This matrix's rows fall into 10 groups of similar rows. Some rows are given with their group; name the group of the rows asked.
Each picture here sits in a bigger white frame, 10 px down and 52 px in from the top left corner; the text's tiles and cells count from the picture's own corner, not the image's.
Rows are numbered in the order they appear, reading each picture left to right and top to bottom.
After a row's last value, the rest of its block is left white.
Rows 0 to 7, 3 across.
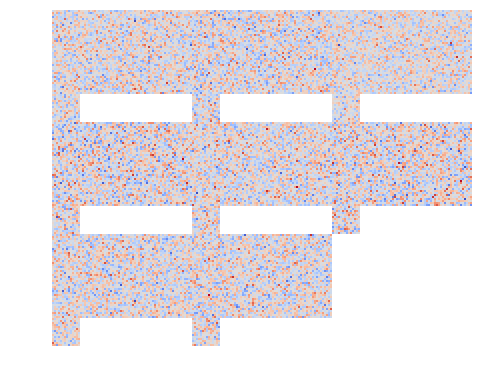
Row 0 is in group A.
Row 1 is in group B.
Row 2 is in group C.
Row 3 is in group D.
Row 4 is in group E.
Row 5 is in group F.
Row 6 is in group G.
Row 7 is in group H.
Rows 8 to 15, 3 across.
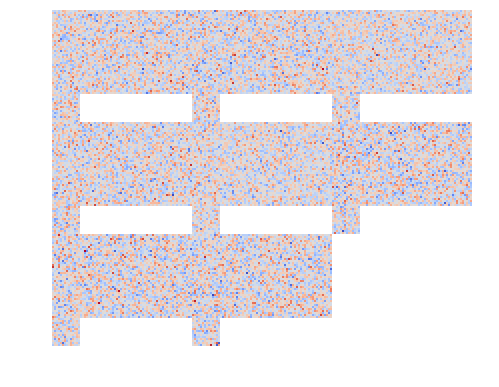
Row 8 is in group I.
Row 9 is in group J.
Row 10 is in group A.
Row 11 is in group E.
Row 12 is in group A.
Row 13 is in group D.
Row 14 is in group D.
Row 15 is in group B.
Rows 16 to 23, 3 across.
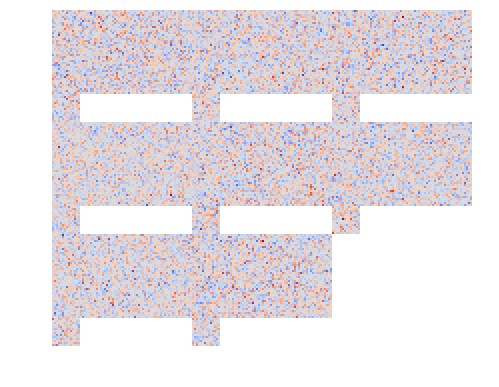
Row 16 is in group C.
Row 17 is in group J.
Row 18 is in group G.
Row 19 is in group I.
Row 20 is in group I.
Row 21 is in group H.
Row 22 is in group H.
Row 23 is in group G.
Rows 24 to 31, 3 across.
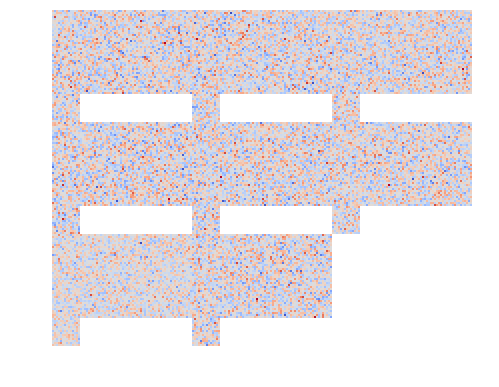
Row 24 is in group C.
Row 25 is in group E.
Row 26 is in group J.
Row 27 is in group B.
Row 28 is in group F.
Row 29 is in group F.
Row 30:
A
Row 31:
A
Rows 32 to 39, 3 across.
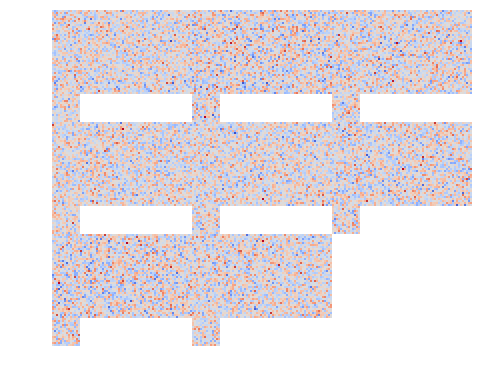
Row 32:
E
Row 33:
F
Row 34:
C
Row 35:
G
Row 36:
I
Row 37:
J
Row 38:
J
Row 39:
G
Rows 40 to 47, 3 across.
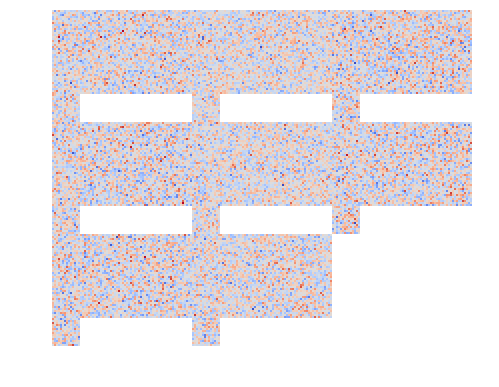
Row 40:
D
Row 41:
D
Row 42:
C
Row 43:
A
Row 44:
J
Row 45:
I
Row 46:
D
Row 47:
F
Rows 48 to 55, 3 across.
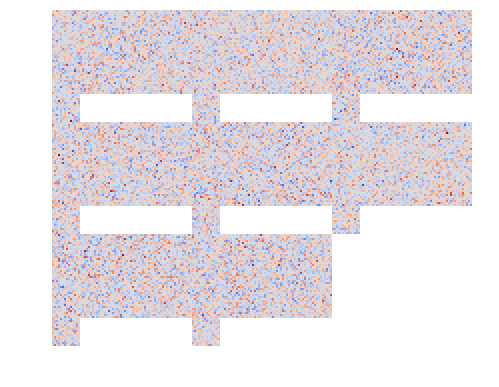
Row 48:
B
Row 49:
F
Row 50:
C
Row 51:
G
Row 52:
E
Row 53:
I
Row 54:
D
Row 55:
G
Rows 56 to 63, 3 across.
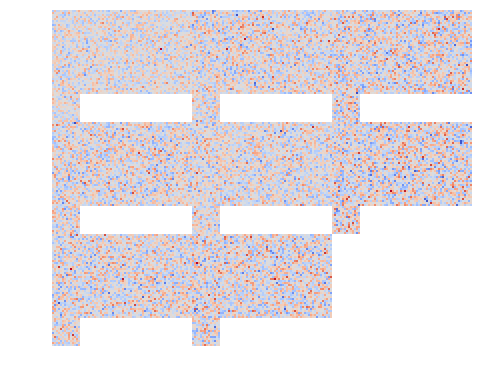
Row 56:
G
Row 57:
G
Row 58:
I
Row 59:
G
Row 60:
A
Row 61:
J
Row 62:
J
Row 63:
E
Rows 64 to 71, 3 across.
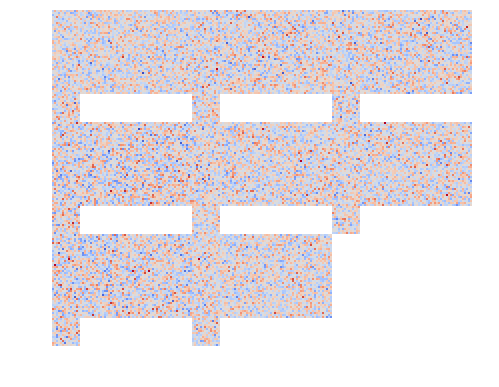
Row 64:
J
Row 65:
J
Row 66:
A
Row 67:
J
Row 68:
G
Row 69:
E
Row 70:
H
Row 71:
I
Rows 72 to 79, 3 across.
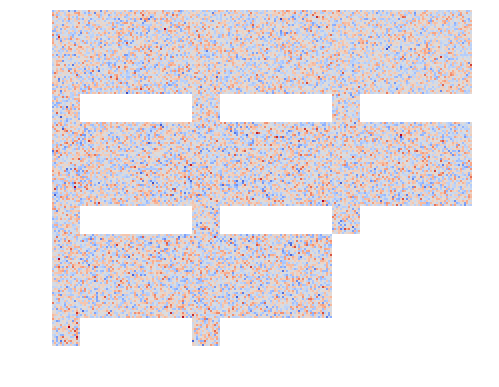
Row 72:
A
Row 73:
A
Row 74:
B
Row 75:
E
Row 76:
I
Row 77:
F
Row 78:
I
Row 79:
I
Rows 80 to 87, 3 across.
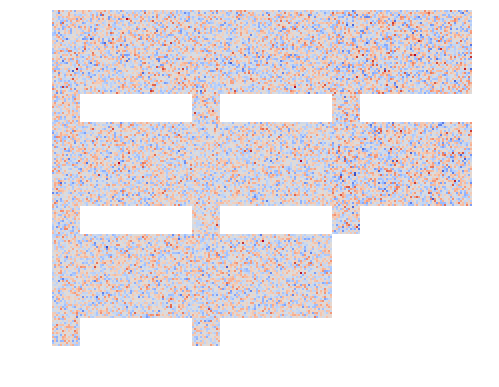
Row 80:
J
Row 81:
J
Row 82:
G
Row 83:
F
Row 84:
G
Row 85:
C
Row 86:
I
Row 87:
G
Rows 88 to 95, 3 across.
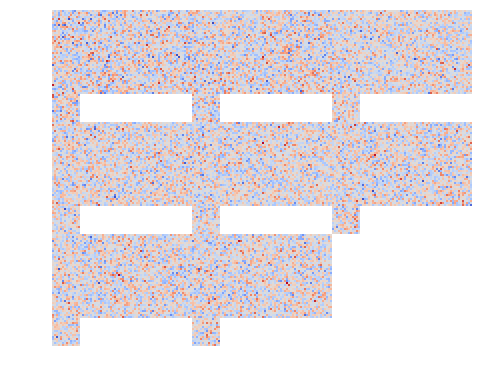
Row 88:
H
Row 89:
B
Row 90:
J
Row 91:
G
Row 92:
D
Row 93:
I
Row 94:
C
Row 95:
C
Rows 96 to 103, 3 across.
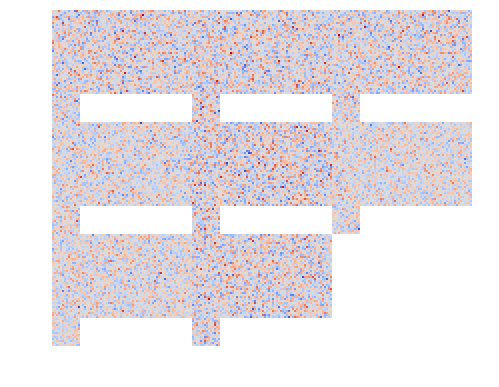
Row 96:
D
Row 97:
H
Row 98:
D
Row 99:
H
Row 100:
F
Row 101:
C
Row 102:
G
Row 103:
F
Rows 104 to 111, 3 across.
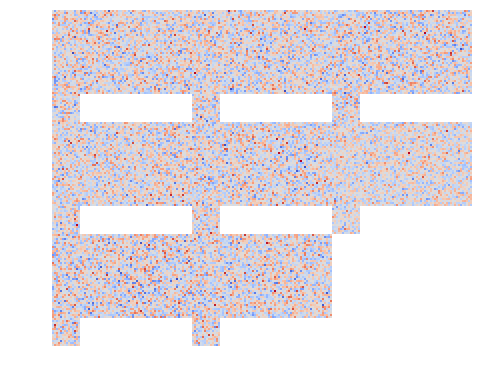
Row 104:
E
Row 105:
A
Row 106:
D
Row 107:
I
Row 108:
G
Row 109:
F
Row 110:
A
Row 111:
J
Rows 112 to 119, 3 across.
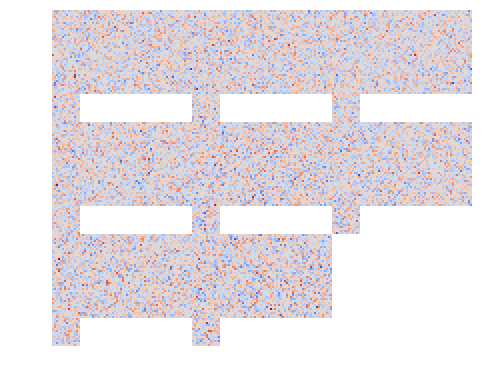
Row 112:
E
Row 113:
F
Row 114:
E
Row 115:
A
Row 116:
F
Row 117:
H
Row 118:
C
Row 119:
C
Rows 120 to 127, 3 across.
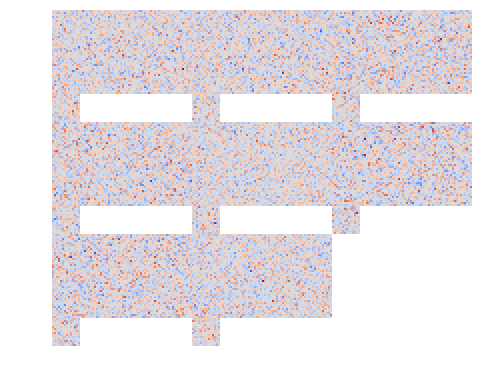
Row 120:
J
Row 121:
J
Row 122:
G
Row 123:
E
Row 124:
I
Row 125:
D
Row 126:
D
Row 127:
J
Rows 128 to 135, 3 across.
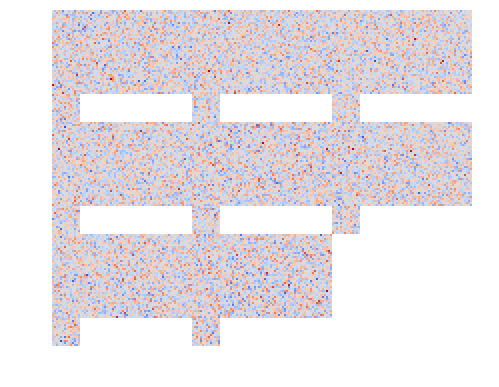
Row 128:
H
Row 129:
E
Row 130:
F
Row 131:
A
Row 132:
D
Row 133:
H
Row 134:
F
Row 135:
A
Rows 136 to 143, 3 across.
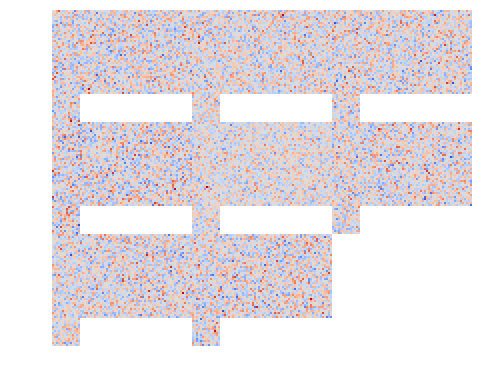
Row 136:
B
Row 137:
D
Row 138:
E
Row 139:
H
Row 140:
C
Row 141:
C
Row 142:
J
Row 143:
I
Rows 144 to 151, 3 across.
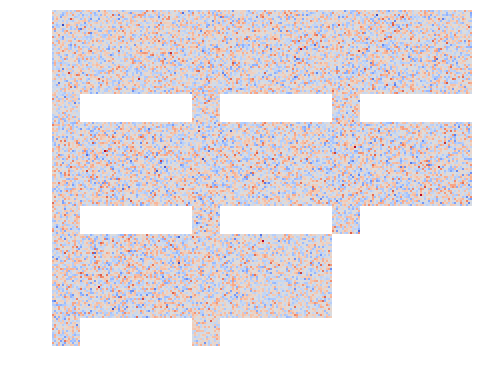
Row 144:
D
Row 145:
G
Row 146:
G
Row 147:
G
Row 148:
H
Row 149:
B
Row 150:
F
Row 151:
G
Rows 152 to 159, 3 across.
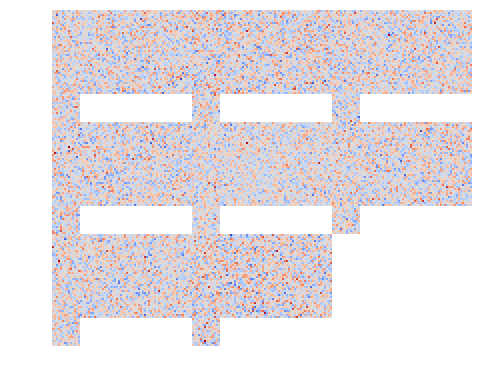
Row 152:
A
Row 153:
E
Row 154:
B
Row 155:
H
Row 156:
E
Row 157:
A
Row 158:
A
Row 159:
F
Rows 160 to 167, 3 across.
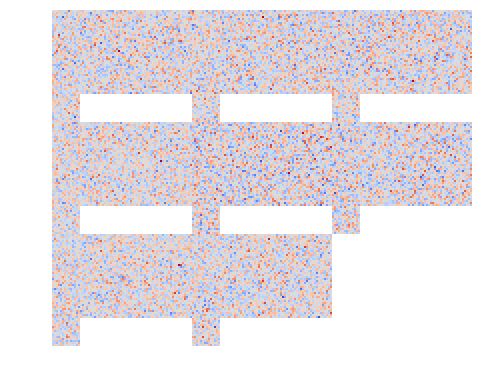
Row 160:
C
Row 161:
G
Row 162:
G
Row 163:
G
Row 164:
A
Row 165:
J
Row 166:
C
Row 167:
J
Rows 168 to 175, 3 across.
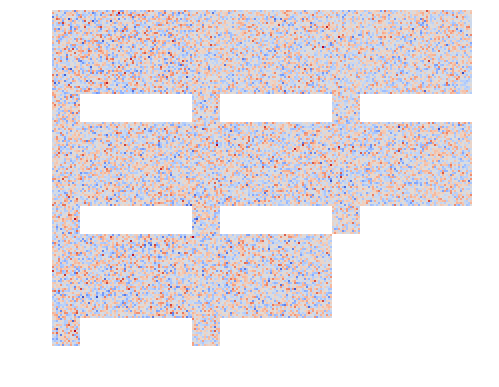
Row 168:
D
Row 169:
A
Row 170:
A
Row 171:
I
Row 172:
E
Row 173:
D
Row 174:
I
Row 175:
G
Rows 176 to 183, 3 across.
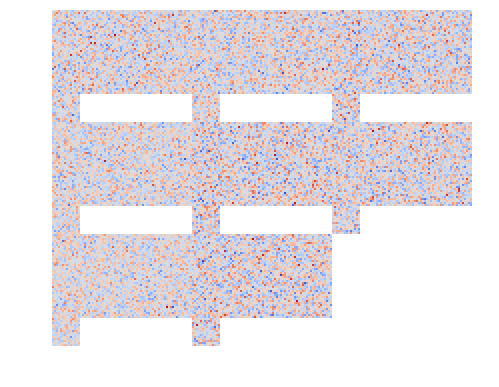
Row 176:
B
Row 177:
J
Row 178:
H
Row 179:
C
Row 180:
H
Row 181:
A
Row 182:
E
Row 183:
D
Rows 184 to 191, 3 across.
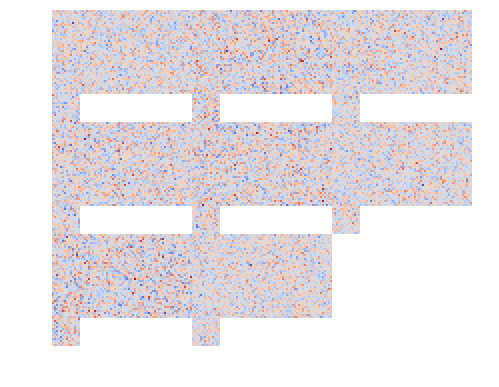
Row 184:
B
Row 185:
F
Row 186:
G
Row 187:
D
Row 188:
I
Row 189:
J
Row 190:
E
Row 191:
F
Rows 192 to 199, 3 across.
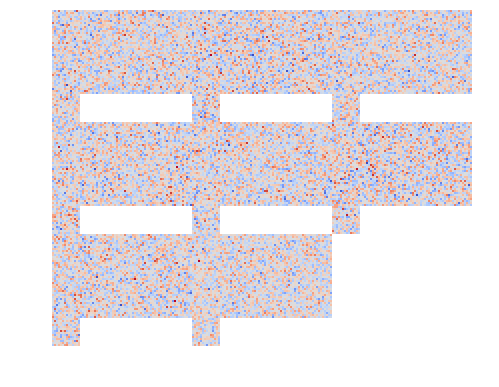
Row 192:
D
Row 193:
F
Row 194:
H
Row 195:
I
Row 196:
E
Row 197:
G
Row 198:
E
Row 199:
A
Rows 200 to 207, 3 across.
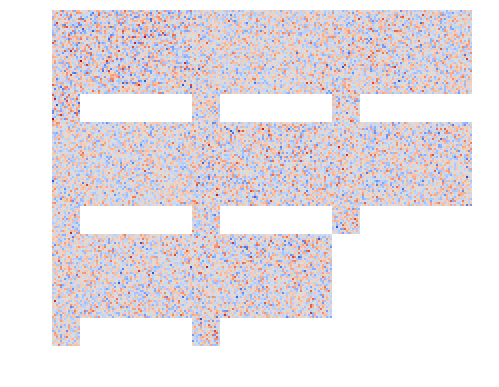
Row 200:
H
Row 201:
I
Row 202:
G
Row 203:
B
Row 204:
G
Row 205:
I
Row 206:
A
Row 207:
I
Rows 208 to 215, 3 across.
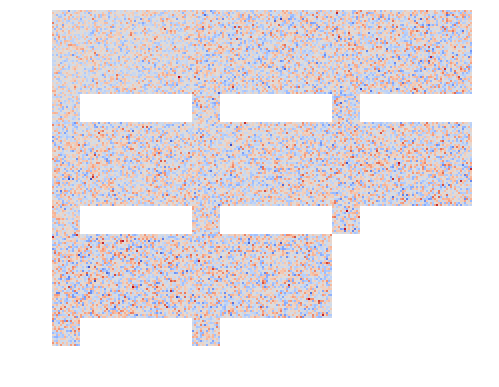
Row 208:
A
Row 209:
A
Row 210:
A
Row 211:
G
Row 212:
J
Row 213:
F
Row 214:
G
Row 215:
A
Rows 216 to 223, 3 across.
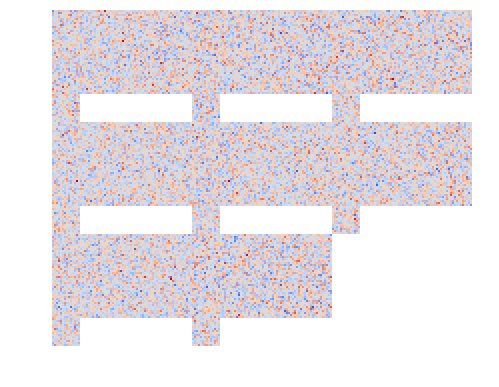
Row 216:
J
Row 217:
A
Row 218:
G
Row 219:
J
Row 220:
G
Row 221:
I
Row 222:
D
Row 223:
E
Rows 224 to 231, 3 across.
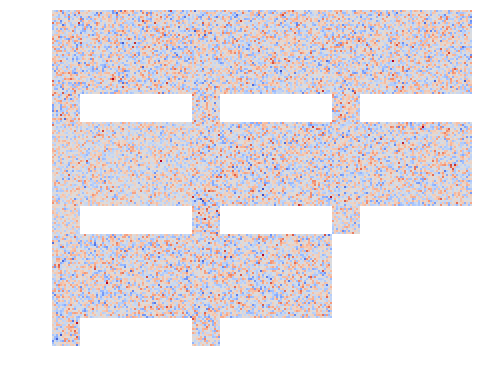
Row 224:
H
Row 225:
D
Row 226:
H
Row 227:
G
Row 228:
H
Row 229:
D
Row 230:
I
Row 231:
D
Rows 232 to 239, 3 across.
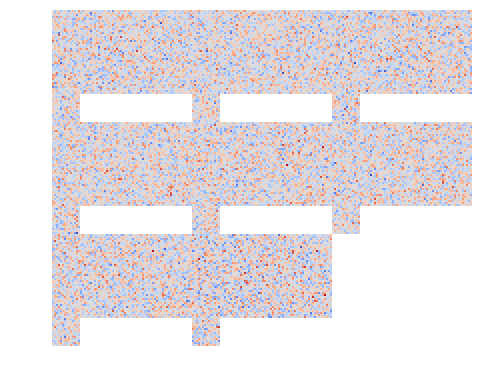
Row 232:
C
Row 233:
J
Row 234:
C
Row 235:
I
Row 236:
I
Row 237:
J
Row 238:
F
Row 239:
C
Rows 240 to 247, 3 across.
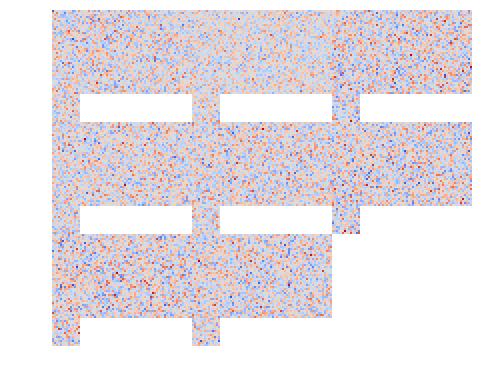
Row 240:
G
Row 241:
B
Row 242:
B
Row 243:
D
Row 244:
G
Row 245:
B
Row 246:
C
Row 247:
A
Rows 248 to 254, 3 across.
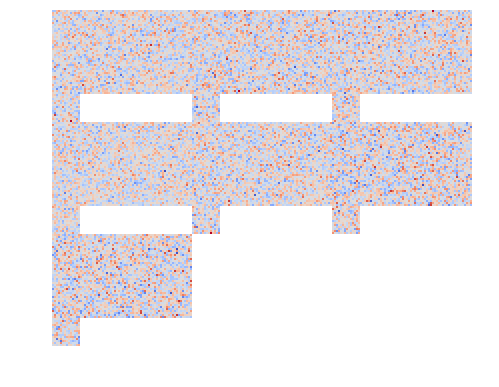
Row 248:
B
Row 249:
E
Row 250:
D
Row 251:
D
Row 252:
B
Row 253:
J
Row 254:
A
